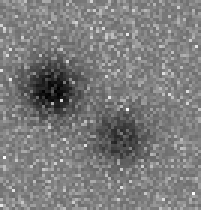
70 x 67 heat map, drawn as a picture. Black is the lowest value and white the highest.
Dips: two. Average level on the scale: 50%. Ninth with the lowest average: middle left. Slope: none. Odd rows or columns: none. Histogram: heavy tails on both sides. Stripes: none.
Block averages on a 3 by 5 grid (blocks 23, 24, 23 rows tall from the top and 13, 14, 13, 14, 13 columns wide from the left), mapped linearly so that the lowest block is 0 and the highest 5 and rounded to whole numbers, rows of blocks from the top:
5 4 5 5 5 / 3 0 3 3 5 / 5 5 4 4 5
